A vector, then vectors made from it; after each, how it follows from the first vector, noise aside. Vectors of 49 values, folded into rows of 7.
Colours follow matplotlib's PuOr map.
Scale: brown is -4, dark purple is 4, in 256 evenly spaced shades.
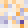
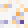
partly zeroed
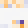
partly zeroed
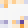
partly zeroed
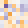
reversed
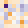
reversed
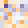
reversed
